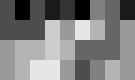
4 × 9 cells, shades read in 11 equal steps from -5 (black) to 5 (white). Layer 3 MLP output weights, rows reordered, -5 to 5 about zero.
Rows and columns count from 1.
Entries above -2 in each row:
2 6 9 8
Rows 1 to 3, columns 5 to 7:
-3 -5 0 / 1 4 2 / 2 -1 -1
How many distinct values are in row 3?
4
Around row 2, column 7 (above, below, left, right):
0 -1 4 -1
